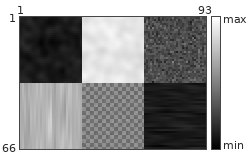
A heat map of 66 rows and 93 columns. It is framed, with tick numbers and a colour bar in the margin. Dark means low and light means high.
It is made of 2 by 3 panels. Panel 1,1: very low, blotchy, faint in contrast. Panel 1,2: very high, blotchy, faint in contrast. Panel 1,3: low, fine-grained. Panel 2,1: high, streaked downward, faint in contrast. Panel 2,2: middling, checkered. Panel 2,3: very low, streaked across, faint in contrast.
